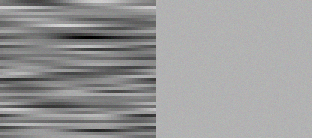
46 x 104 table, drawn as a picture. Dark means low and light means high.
The table splits into one row of 2 panels. Panel 1,1: middling, streaked across, strong in contrast. Panel 1,2: high, flat.
